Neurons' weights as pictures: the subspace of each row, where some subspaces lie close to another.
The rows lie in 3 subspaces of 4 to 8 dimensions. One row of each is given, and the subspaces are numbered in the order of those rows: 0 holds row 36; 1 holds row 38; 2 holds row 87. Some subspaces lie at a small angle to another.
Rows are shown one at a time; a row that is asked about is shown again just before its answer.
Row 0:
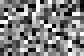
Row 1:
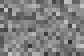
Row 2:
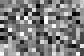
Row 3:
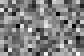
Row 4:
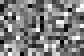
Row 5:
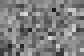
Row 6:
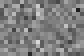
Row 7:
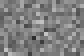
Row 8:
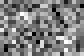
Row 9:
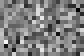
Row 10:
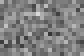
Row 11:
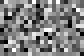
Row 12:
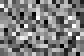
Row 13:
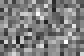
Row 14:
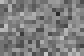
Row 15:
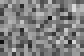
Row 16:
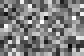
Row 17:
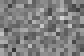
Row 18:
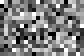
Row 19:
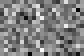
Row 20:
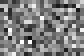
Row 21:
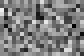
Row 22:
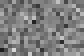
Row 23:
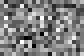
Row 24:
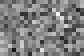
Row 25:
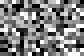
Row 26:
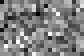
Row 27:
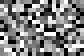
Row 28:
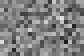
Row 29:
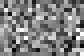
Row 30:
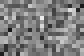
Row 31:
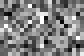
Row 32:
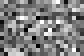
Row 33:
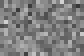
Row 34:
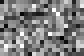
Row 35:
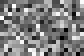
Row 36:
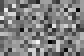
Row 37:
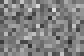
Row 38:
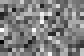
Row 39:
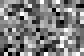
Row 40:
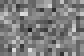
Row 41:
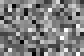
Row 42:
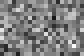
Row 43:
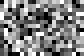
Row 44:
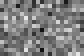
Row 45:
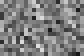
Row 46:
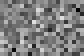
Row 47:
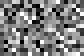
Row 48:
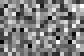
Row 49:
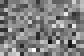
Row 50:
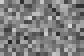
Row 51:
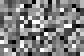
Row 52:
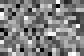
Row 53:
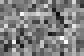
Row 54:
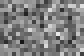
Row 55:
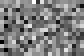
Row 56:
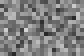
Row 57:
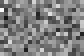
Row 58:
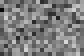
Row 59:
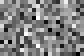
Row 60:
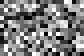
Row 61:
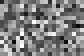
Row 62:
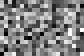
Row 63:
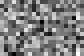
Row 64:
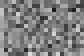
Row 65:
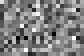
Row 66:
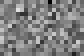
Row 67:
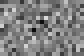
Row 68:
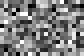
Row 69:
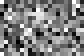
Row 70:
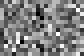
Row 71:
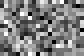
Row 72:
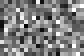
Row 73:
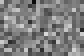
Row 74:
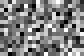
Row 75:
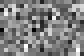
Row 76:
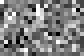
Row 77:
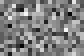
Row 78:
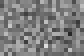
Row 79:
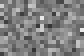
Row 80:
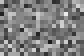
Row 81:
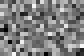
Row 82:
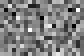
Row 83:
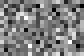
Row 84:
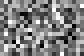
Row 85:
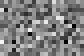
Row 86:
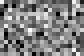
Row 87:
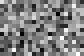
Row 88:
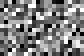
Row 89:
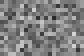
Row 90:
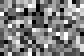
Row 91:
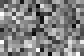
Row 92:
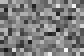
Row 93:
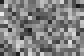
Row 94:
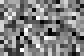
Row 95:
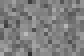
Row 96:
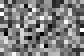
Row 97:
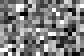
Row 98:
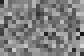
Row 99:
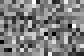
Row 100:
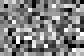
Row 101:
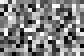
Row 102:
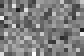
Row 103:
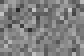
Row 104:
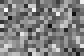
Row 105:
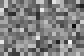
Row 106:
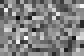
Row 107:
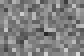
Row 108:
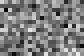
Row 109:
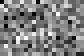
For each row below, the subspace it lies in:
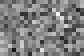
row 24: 2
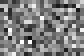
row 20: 1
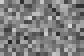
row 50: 1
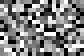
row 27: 1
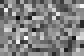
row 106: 1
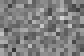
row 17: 2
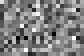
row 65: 1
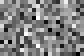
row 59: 1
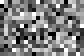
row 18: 1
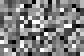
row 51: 1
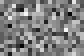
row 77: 0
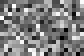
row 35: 0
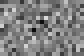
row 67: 1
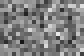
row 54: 0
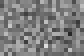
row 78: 0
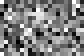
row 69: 0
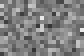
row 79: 0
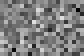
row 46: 2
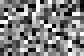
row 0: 0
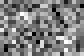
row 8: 2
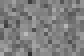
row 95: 0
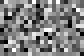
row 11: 1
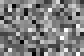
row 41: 0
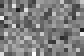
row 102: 0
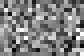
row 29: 1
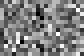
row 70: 2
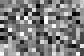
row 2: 0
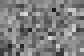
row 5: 0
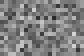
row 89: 1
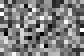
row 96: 0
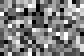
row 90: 0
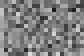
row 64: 1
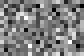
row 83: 2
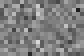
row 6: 2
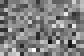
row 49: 0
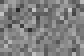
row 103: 0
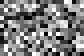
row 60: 2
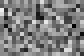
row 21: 1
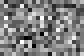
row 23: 1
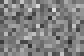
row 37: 1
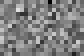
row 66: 0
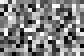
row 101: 2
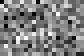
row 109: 1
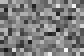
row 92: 1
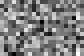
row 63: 1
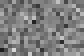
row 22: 2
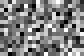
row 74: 0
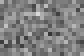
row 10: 2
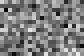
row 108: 2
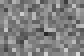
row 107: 1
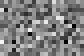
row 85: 2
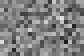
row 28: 2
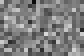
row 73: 1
